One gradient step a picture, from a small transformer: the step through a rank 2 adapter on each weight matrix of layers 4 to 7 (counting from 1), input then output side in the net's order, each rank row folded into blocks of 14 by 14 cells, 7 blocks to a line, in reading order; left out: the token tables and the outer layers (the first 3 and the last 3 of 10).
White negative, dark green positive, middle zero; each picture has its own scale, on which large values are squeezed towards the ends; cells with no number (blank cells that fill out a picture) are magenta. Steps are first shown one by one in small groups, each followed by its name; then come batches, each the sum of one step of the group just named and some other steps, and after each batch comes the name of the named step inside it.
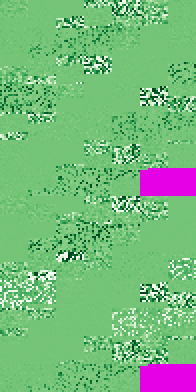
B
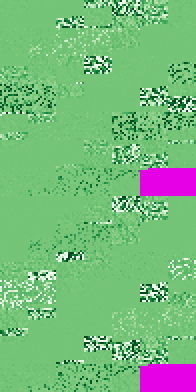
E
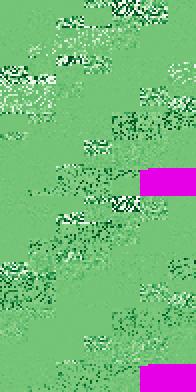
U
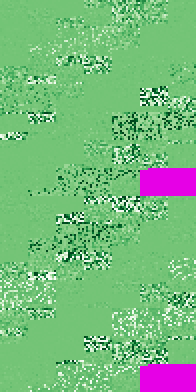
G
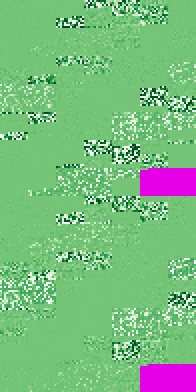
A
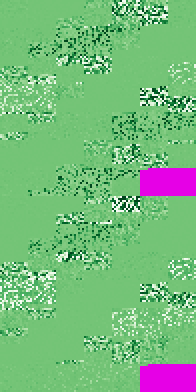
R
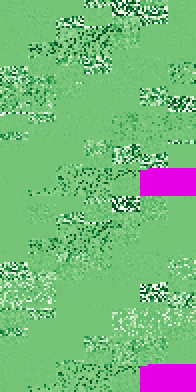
R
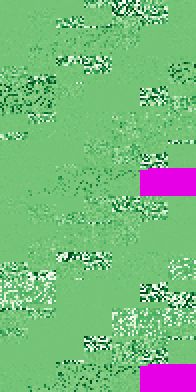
E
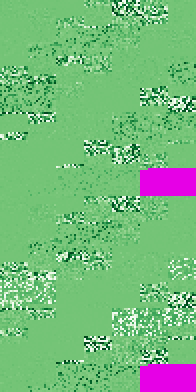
G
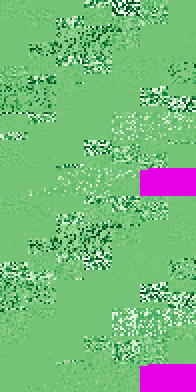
A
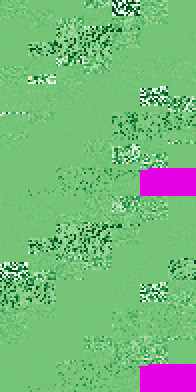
R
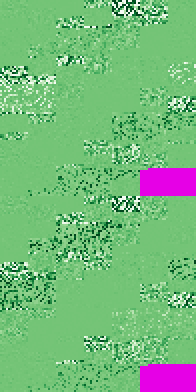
U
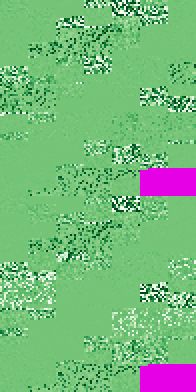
B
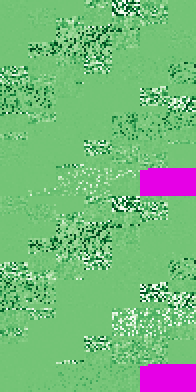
A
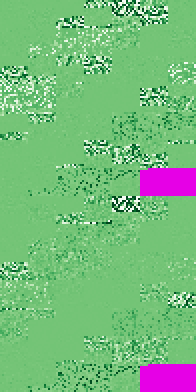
U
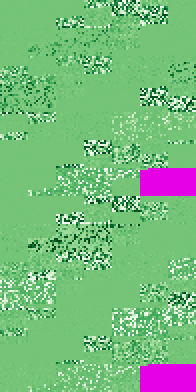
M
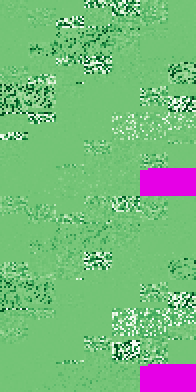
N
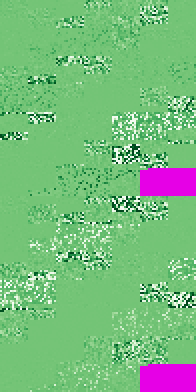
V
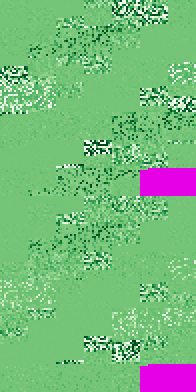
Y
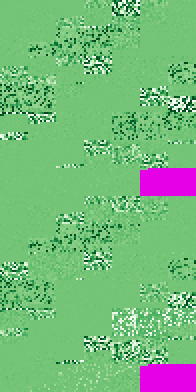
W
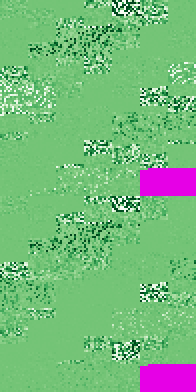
Y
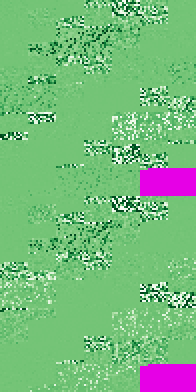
V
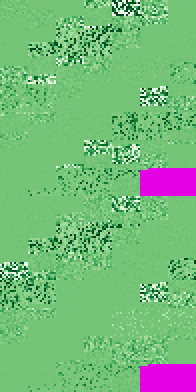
Y
